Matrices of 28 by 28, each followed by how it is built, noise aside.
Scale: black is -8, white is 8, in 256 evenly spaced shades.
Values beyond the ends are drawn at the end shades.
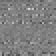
uneven rows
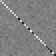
diagonal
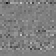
uneven rows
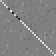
diagonal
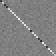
diagonal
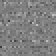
uneven rows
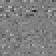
uneven rows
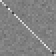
diagonal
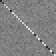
diagonal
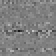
uneven rows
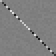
diagonal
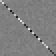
diagonal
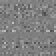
uneven rows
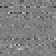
uneven rows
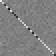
diagonal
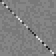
diagonal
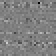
uneven rows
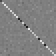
diagonal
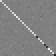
diagonal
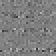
uneven rows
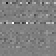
uneven rows
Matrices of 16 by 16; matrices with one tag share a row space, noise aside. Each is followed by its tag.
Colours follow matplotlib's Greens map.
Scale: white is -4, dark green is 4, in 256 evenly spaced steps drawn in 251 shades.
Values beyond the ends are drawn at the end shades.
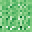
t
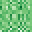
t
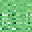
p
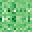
p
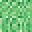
t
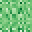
t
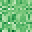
p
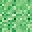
p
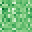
p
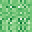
t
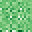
t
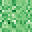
p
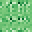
t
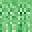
t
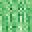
t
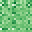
p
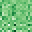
p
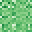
p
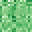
p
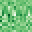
p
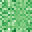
p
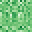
t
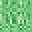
t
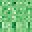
p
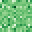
p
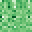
p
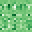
p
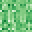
p
